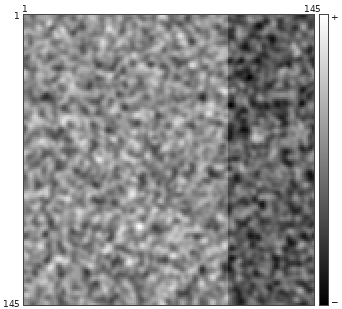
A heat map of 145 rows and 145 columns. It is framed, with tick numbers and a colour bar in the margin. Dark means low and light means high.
Seam: vertical, 70% of the way across, the left part higher. Grain: blotchy. Stripes: none. Lone odd cells: none.
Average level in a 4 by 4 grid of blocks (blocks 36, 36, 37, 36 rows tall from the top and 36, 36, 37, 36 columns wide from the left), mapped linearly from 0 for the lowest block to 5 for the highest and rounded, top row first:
5 5 4 0
5 5 4 1
5 5 4 1
5 5 4 0
